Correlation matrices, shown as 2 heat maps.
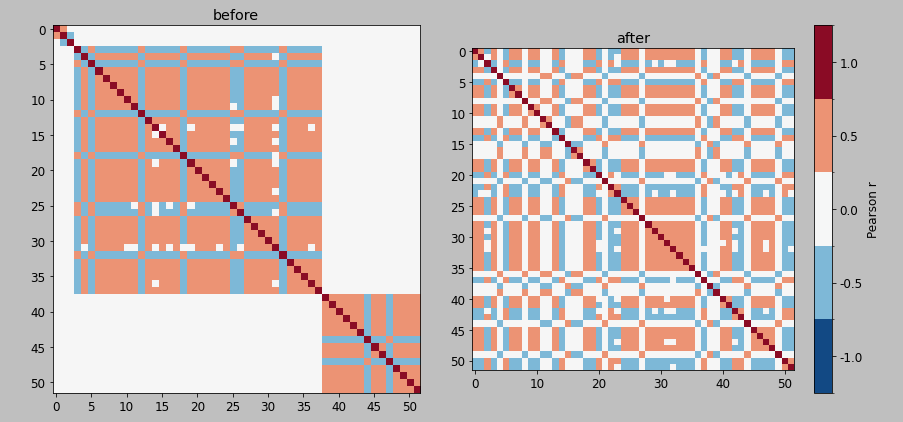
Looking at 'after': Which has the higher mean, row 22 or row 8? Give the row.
8
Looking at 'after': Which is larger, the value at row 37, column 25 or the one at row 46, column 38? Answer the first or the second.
the second
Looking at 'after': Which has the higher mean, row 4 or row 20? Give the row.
4
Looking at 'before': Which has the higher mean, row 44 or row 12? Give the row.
44
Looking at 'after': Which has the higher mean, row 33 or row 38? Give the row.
33
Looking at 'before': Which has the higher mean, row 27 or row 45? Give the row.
27
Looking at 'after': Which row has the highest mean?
32
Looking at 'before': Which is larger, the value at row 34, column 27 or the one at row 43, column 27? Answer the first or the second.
the first
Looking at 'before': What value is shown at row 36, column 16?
0.5
